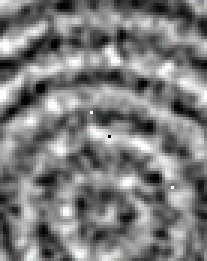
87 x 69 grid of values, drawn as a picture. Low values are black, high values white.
Lone odd cells: 3, 2 higher and 1 lower than their neighbours. Seam: none. Rings: centred on the bottom middle. Odd rows or columns: none. Grain: blotchy. Slope: none.
